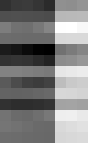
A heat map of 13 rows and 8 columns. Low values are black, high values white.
Ninth with the lowest average: centre. Roughest part: centre. Seam: vertical, 60% of the way across, the right part higher.
